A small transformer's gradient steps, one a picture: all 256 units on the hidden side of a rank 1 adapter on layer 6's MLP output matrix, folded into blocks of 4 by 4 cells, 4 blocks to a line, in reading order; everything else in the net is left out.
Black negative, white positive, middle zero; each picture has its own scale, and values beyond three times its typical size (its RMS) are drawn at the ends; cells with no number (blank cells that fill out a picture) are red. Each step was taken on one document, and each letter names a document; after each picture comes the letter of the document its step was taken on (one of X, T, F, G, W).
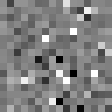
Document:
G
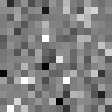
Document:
G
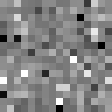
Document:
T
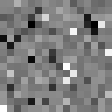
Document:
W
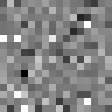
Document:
T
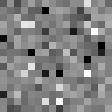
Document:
T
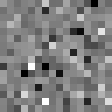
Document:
T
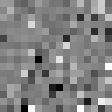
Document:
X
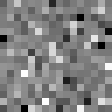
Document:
X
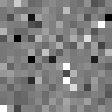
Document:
W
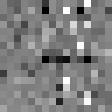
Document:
G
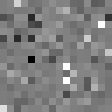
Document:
W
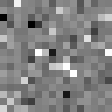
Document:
W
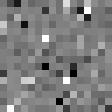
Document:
G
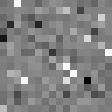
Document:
W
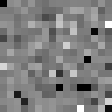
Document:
X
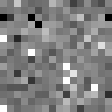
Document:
W
